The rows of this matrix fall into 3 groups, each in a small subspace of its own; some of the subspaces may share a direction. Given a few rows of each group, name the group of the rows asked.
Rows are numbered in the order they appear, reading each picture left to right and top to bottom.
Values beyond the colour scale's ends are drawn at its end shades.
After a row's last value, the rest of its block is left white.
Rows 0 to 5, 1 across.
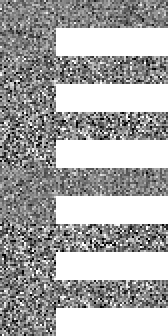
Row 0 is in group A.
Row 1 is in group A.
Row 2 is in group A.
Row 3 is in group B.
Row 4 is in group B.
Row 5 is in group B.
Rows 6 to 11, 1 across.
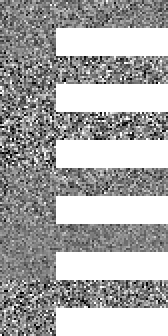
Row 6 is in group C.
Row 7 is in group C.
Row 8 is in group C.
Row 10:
B
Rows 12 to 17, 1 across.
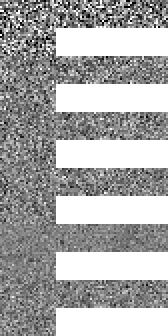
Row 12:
C
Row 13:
C
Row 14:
A
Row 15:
C
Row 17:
C
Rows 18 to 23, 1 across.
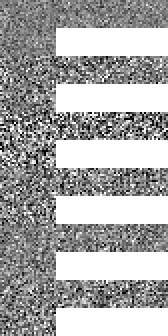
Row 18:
C
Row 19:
C
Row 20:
C
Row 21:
B
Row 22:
B
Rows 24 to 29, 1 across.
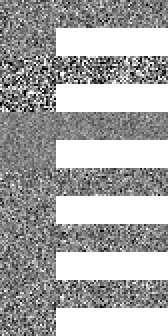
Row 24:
C
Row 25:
A
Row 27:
C
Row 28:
C
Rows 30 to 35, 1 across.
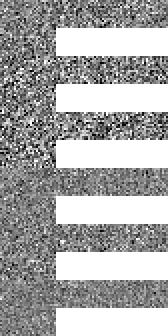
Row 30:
B
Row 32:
C
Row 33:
B
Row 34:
A
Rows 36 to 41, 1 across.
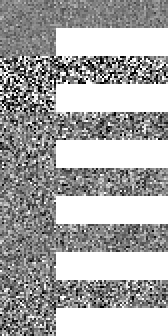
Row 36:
B
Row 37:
C
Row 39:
C
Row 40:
A
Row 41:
A
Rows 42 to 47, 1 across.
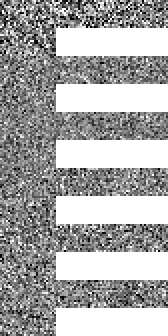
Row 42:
C
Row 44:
A
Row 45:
A
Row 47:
A
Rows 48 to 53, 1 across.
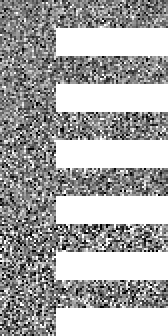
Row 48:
B
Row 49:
B
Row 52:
C
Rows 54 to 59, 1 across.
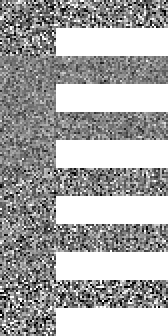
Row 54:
A
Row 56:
A
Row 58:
B
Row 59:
C
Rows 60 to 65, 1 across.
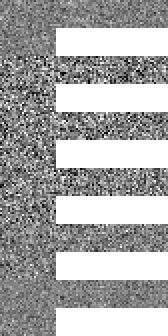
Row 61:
A
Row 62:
C
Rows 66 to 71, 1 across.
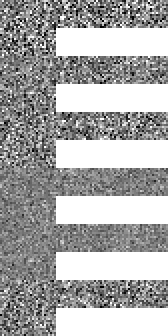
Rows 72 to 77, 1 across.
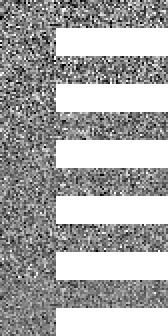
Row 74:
B
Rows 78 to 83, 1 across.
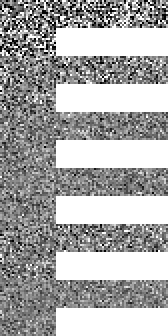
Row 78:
A
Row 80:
B
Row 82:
C
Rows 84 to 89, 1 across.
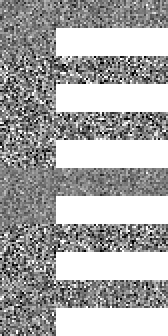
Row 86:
C
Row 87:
A
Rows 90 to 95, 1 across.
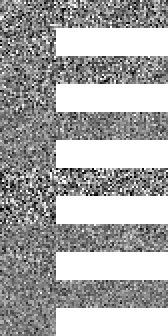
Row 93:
C
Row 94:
A
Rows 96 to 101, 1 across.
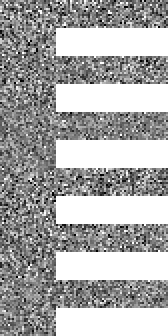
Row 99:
C
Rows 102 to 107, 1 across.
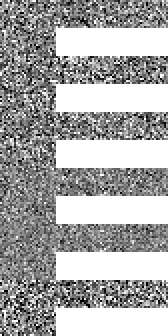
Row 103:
B
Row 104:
A
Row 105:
C
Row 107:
B
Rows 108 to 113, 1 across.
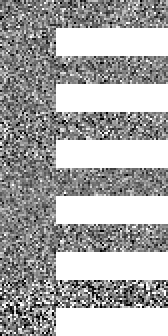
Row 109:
C
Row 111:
C
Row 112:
B
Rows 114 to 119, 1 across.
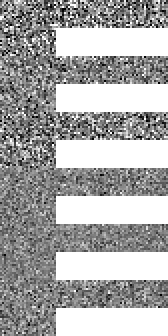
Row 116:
A
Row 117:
C
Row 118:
B
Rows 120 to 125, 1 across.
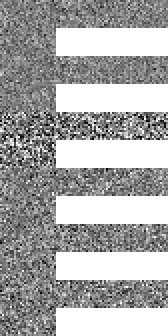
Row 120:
C
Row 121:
A
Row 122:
A
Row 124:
A
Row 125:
C
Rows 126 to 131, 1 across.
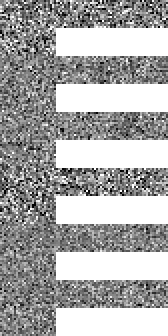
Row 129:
C
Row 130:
A
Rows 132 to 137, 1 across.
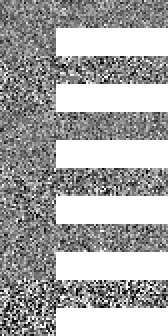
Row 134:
B
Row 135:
B
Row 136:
B
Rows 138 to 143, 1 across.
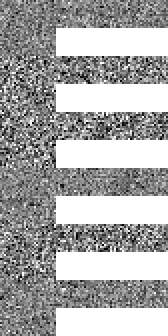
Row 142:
B
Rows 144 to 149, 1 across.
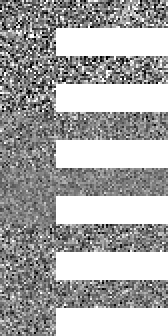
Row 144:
A
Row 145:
C
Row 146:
B
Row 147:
C
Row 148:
C
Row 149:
C
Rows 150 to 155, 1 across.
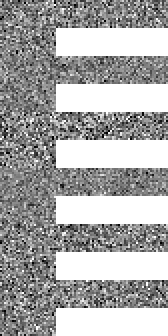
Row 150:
B
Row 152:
C
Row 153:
A
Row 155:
B
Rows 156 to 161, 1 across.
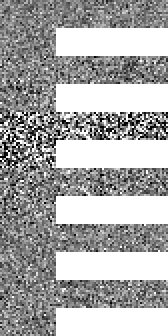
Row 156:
C
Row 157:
A
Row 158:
B
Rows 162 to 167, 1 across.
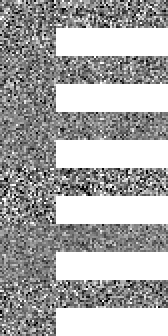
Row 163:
A
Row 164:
A
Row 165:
B
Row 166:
B
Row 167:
C
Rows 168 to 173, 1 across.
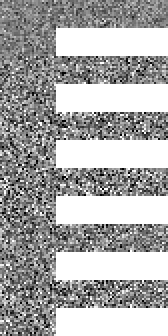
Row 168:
B
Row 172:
C
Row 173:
C
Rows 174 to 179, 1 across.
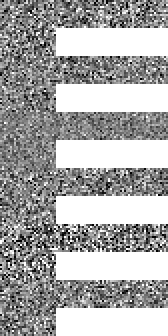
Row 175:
B
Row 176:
A
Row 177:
C
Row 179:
C
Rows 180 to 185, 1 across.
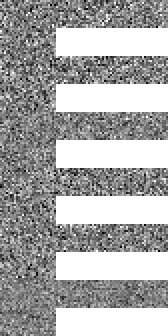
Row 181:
C
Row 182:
C
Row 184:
C
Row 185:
A
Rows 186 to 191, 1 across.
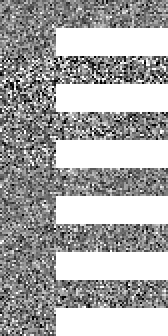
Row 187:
A
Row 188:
B
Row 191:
A
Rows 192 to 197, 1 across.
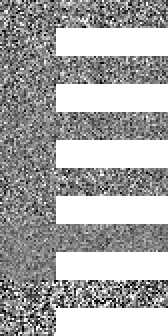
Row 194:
A
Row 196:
C
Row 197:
B
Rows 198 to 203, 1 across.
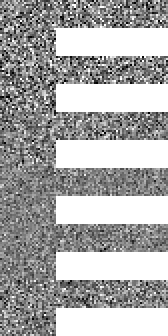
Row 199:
C
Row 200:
B
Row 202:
B
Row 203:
B
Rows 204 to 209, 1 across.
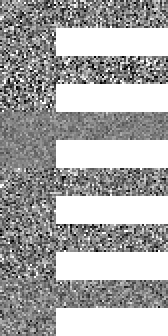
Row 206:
C
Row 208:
C
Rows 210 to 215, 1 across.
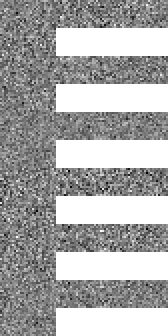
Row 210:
B
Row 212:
C
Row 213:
C
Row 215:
C
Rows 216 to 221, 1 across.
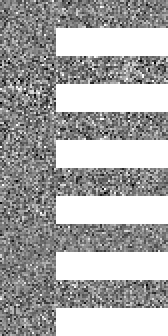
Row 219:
B
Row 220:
C
